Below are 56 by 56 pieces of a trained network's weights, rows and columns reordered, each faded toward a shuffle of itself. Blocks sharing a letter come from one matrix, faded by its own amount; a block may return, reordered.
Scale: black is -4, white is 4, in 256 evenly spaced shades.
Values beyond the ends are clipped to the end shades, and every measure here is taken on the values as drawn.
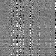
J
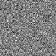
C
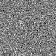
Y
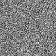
C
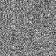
C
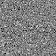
Y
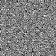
Y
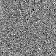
Y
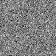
Y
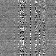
J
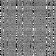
J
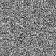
C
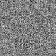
C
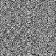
C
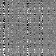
J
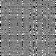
J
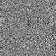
C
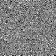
Y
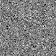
Y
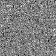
Y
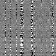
J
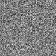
C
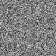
C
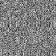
C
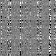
J
